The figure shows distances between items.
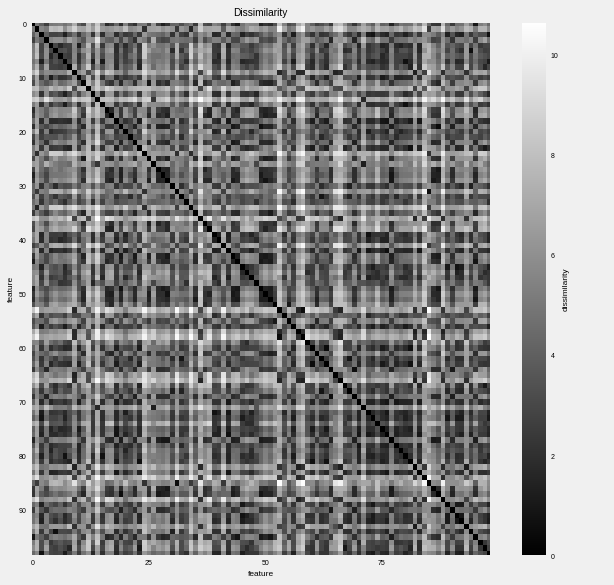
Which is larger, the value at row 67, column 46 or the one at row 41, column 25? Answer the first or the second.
the second
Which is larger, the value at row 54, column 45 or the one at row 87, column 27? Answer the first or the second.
the first
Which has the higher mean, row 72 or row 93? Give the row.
93
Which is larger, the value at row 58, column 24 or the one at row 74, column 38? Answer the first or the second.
the first
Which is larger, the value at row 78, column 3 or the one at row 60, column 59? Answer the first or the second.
the first
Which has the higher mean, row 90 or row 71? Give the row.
71
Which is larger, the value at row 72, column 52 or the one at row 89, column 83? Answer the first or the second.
the first
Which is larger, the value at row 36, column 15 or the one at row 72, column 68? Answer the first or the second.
the first
